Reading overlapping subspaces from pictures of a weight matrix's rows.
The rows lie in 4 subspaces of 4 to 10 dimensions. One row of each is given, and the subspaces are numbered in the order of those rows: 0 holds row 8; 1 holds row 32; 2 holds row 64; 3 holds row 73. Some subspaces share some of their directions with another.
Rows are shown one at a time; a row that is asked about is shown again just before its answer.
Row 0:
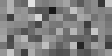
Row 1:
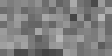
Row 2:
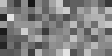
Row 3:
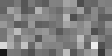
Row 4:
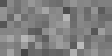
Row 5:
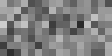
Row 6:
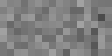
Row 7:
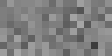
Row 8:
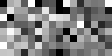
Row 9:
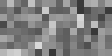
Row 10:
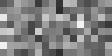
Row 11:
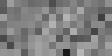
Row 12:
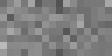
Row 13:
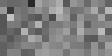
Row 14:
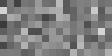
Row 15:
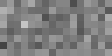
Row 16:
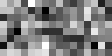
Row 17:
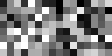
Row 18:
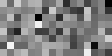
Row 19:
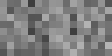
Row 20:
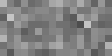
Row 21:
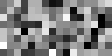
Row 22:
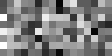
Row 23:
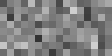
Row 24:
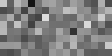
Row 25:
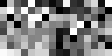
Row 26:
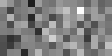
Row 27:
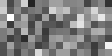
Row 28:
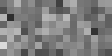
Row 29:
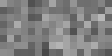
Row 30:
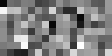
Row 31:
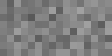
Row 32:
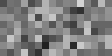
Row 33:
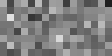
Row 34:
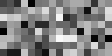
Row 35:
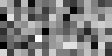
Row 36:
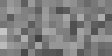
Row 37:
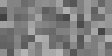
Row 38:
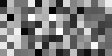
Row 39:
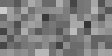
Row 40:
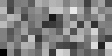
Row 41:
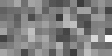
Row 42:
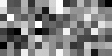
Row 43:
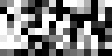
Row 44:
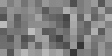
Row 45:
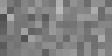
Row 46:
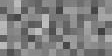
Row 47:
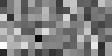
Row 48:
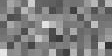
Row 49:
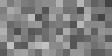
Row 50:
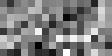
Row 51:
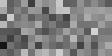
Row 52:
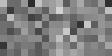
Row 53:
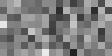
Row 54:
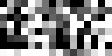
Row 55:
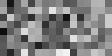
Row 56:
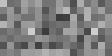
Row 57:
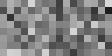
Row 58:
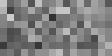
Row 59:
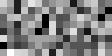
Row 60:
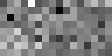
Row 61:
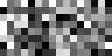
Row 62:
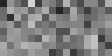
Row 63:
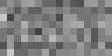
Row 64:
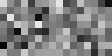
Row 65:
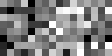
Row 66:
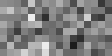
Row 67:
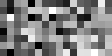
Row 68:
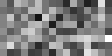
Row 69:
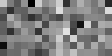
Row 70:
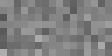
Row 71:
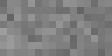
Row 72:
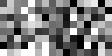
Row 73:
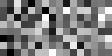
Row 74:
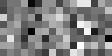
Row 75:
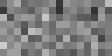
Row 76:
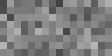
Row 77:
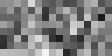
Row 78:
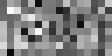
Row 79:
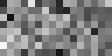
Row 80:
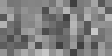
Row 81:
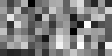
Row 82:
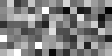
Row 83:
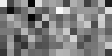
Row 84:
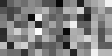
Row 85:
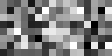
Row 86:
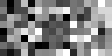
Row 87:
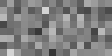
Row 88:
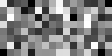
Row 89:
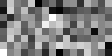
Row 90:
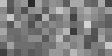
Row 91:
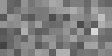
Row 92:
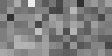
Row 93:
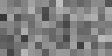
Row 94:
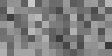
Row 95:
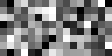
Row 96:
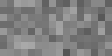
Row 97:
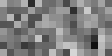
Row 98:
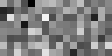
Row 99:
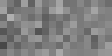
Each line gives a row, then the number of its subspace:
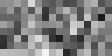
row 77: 1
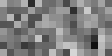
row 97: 2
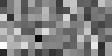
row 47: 2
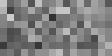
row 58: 2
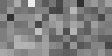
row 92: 1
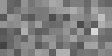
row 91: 2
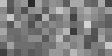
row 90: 2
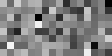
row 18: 1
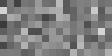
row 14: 3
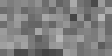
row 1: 1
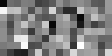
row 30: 3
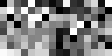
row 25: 0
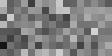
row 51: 0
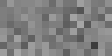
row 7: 2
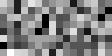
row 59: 3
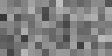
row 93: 3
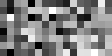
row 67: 1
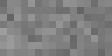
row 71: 2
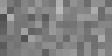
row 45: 3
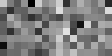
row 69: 0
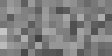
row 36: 1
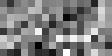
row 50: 1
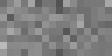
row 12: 0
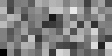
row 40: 2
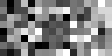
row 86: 1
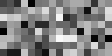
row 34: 1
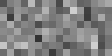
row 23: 2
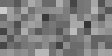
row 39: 0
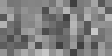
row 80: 0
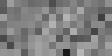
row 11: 1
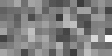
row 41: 1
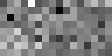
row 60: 1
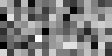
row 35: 2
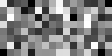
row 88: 2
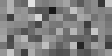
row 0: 1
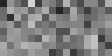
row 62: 2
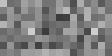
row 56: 3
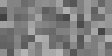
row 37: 0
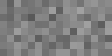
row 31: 1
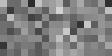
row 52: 0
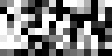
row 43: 3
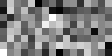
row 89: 2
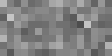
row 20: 3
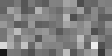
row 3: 2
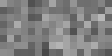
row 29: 2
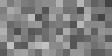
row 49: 2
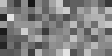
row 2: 2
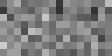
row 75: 3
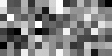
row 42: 2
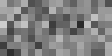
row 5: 3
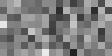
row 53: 3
